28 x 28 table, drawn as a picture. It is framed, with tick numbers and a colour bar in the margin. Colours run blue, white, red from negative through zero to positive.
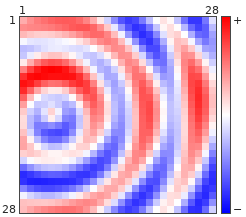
The ninth with the highest average is the top left. Concentric rings centre on the middle left. The ninth with the lowest average is the bottom right. There are no lone odd cells.
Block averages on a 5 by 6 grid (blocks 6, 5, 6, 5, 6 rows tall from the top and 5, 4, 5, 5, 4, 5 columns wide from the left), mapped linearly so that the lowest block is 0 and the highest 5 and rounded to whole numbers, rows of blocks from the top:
3 3 3 0 1 1
5 5 2 3 1 4
1 1 3 3 2 4
2 1 0 3 1 2
1 1 2 0 1 0
